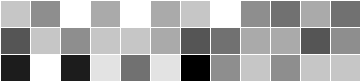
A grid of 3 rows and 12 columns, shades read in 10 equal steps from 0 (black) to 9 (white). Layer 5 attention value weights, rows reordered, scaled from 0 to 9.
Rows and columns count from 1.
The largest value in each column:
7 9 9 8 9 8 7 9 7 6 7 7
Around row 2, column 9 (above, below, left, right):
5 7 4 6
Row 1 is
7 5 9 6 9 6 7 9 5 4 6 4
